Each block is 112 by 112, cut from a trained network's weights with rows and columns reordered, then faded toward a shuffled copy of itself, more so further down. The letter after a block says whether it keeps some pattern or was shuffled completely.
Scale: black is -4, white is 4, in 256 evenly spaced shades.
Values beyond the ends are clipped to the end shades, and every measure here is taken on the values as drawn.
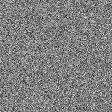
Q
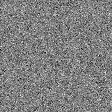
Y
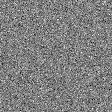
Y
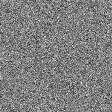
Q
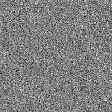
Q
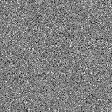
Q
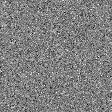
Y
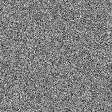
Q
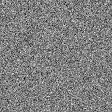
Q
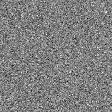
Q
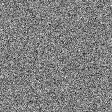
Y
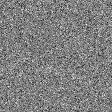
Y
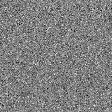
Q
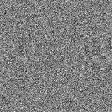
Q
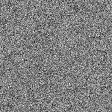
Q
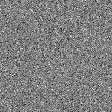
Q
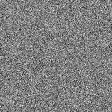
Q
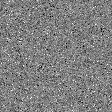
Y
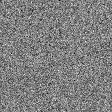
Y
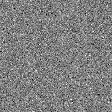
Q
